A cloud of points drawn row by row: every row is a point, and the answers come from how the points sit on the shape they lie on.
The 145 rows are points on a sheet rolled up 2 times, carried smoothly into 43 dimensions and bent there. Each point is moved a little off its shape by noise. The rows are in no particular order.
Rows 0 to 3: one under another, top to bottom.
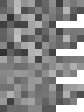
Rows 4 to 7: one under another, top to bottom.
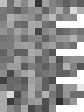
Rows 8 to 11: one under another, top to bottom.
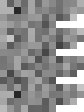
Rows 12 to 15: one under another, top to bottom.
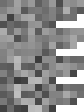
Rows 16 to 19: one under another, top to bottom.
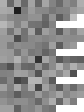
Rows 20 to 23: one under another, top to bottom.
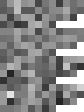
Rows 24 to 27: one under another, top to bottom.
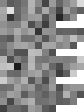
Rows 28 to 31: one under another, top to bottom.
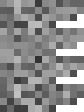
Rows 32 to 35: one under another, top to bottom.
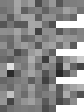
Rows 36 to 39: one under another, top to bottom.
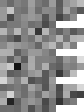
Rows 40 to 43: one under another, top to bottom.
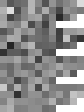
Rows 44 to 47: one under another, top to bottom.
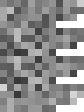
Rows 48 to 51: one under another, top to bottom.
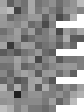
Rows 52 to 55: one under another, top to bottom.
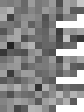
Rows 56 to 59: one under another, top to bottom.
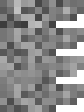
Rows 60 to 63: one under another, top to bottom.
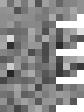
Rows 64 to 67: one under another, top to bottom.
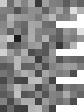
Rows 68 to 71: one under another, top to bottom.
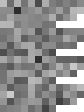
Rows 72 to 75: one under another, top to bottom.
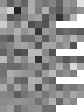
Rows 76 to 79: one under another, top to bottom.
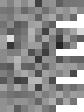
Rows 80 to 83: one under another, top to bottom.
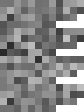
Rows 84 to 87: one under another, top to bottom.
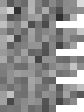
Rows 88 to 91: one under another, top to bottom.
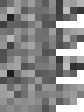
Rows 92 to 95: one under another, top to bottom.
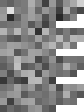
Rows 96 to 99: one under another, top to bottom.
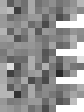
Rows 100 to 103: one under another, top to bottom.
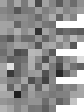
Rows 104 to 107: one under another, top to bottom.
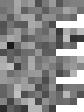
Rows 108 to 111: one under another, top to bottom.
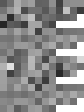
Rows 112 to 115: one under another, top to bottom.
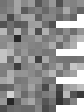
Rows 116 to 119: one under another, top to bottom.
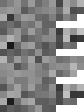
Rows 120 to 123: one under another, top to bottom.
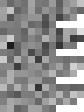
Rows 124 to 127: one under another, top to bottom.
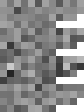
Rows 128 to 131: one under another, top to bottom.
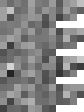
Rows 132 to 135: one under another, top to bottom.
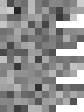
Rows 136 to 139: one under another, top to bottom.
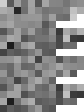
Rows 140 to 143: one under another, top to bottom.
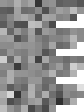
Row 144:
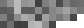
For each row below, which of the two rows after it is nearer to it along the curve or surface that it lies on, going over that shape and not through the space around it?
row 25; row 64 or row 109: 64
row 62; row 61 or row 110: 61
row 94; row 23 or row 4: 4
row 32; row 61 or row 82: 82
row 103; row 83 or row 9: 9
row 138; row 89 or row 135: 89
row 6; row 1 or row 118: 118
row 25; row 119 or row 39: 119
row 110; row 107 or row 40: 40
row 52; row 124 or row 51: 51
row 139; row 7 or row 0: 0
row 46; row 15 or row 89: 15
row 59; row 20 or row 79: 79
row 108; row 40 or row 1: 1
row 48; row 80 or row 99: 99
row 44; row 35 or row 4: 35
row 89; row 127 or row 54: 54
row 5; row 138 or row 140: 138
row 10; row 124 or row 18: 124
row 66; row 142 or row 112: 142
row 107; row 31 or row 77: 31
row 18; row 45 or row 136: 45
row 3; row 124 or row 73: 124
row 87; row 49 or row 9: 9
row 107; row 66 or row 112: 66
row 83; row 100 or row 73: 100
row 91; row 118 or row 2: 118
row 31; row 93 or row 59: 93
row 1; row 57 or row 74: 74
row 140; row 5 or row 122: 122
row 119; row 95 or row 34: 34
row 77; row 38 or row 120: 38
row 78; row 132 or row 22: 22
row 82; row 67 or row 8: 67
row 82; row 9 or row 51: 51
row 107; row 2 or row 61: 61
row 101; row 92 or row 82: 82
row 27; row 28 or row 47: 47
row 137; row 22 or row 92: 22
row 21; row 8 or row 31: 8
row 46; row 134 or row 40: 134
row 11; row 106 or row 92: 106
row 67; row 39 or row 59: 39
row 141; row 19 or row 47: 19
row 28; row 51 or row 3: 51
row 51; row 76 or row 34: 76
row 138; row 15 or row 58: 58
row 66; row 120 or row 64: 64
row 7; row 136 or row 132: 132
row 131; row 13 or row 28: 13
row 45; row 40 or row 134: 134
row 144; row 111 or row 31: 31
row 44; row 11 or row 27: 11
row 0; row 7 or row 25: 25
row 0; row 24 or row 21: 24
